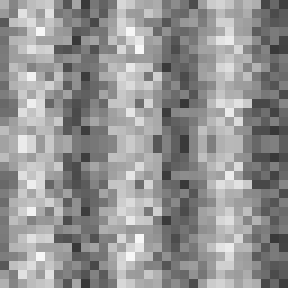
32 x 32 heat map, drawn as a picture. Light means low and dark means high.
Stripes: upright, repeating 3 times. Mirror symmetry: top to bottom. Average level on the scale: 40%.
